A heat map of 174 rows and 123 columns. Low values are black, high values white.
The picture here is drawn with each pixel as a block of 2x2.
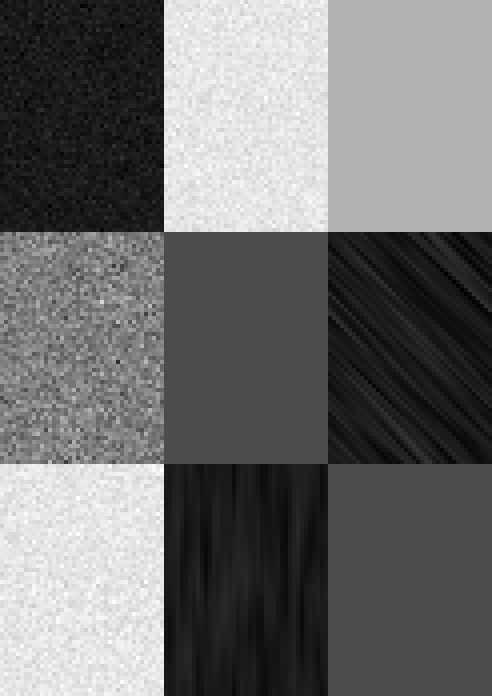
It is made of 3 by 3 panels. Panel 1,1: very low, fine-grained, faint in contrast. Panel 1,2: very high, fine-grained, faint in contrast. Panel 1,3: high, flat. Panel 2,1: middling, fine-grained. Panel 2,2: low, flat. Panel 2,3: very low, slanting down to the right, faint in contrast. Panel 3,1: very high, fine-grained, faint in contrast. Panel 3,2: very low, streaked downward, faint in contrast. Panel 3,3: low, flat.
